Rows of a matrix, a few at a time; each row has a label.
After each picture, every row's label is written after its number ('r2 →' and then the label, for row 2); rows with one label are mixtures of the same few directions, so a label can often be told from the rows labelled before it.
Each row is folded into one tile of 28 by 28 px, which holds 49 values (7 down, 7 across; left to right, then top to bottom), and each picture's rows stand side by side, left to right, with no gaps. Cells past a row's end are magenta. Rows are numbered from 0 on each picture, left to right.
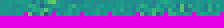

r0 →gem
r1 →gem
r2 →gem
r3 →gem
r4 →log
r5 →gem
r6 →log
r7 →log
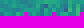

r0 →gem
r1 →gem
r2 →log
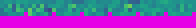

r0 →log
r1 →log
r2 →gem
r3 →log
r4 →gem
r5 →gem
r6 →log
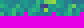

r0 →gem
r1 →gem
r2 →gem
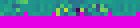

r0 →gem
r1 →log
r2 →log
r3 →log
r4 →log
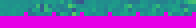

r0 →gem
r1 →log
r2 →gem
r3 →log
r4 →gem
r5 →gem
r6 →gem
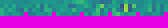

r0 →log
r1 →log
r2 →gem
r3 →gem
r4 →log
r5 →log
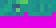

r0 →gem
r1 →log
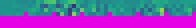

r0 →gem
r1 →gem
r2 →gem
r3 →log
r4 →log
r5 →log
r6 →log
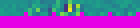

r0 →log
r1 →log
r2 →log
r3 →gem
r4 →gem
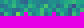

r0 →gem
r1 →gem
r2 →gem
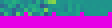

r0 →gem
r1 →gem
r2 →log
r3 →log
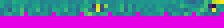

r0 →log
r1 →log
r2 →log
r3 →log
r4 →log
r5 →log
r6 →gem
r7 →gem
